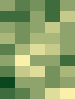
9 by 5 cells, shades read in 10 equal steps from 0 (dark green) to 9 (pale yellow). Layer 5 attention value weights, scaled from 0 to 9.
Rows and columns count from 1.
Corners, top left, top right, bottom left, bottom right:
5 5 2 9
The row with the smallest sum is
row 2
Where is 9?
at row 6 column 2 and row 9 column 5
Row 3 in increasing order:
4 5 5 5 7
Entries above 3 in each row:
3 2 5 5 4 4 4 4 3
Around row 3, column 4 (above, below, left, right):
2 6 5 5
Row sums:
19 18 26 27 29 26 28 19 27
